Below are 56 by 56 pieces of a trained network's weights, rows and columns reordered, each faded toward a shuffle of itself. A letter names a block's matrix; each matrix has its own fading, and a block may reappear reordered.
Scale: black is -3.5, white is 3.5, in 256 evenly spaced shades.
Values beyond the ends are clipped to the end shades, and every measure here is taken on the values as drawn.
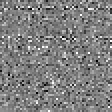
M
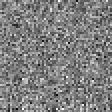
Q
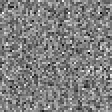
Q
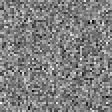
Q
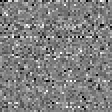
M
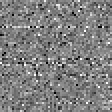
M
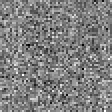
Q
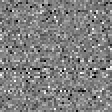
M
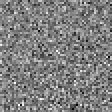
Q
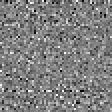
M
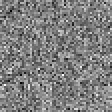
Q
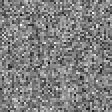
Q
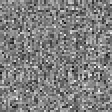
Q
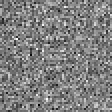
Q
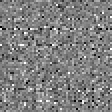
M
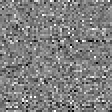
M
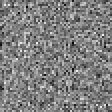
Q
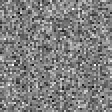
Q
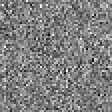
Q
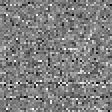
M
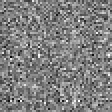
Q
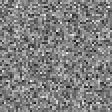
Q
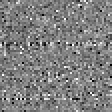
M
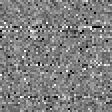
M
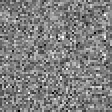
Q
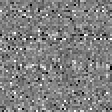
M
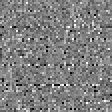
M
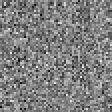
Q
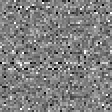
M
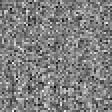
Q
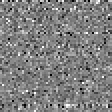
M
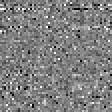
M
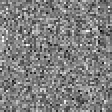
Q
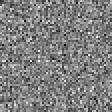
Q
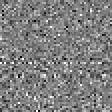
M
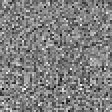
Q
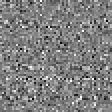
M
